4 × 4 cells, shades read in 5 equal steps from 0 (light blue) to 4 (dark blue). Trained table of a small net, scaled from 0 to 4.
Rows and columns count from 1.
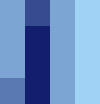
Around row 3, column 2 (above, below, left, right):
4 4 1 1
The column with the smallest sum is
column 4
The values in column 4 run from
0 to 0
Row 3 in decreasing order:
4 1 1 0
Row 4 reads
2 4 1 0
